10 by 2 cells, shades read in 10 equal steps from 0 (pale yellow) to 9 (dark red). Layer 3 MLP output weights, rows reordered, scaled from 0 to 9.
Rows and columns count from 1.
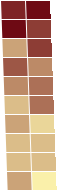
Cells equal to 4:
2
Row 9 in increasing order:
2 2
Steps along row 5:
up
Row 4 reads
6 4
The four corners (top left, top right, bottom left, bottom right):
8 9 3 0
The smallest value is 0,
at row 10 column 2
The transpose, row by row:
8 9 3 6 4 2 3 2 2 3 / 9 7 7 4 5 5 1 2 2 0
